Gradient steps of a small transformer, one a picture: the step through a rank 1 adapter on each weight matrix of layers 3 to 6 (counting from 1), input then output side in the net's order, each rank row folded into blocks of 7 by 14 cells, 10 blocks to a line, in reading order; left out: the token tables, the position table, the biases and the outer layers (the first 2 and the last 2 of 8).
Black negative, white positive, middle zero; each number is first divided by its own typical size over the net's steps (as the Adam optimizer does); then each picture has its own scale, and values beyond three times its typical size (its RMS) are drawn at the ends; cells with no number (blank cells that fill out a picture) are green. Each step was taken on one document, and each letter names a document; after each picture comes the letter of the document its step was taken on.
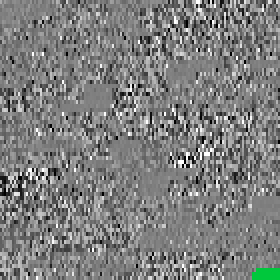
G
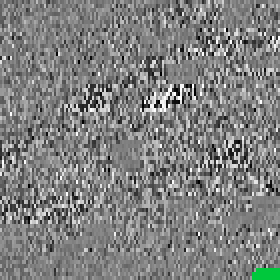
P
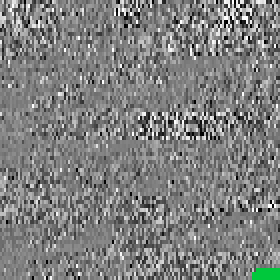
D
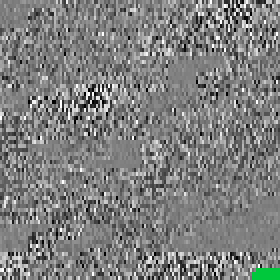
D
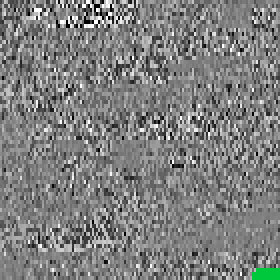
D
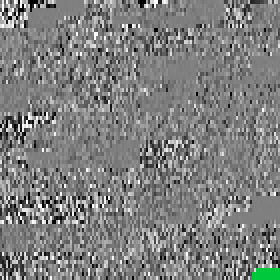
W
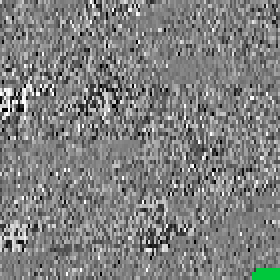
P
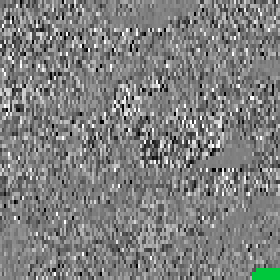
P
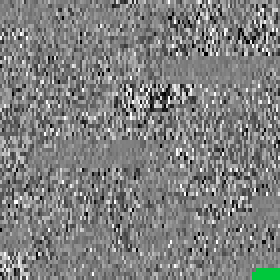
G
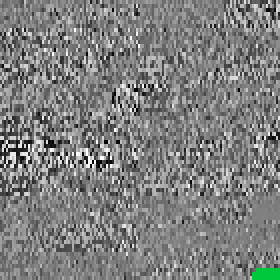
P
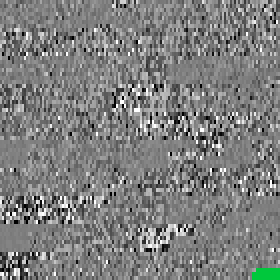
P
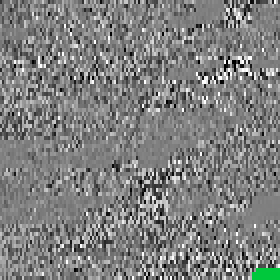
W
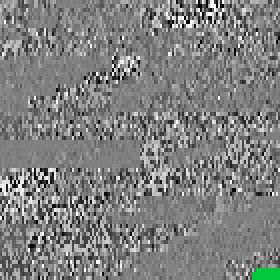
W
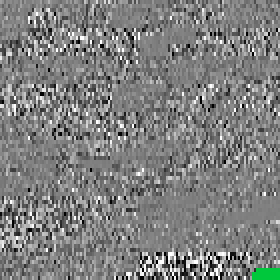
D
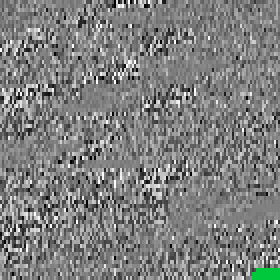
W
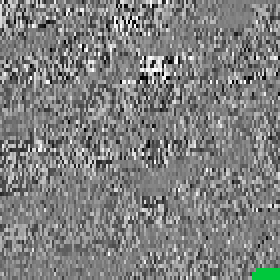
P
